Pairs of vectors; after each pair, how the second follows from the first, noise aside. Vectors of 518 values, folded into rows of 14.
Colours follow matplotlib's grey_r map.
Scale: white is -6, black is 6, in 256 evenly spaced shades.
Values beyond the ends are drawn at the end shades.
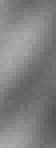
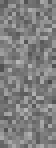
shuffled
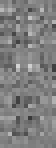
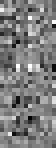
scaled up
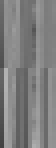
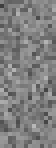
shuffled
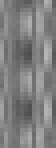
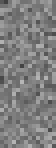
shuffled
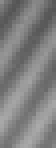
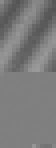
partly zeroed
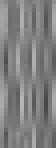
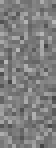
shuffled
